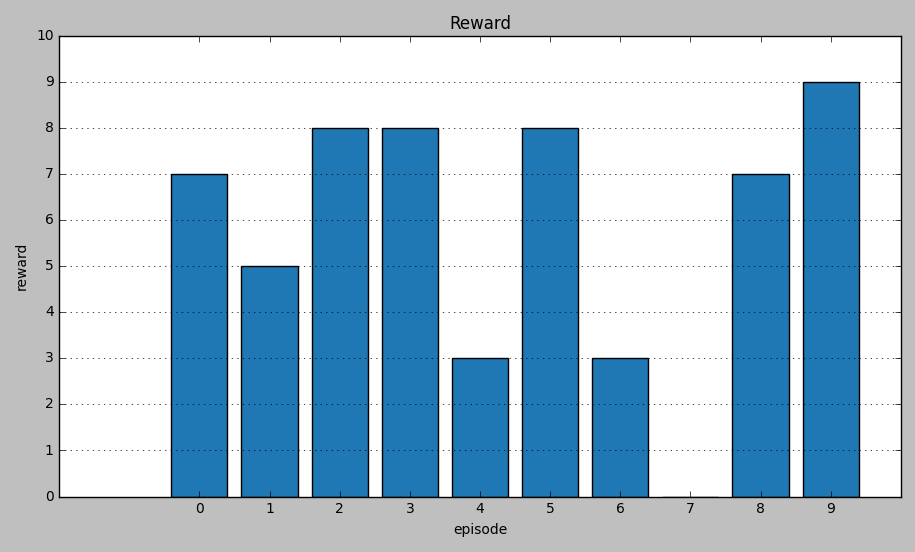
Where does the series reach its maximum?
9
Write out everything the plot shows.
Title: Reward
x-axis: episode, ticks 0 1 2 3 4 5 6 7 8 9
y-axis: reward, ticks 0 1 2 3 4 5 6 7 8 9 10
Values:
7 5 8 8 3 8 3 0 7 9
